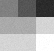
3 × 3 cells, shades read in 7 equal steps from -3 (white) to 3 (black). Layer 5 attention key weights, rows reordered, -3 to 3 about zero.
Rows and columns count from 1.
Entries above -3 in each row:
3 3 2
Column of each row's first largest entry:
3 1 1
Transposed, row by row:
0 -1 -2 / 1 -1 -2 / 2 -2 -3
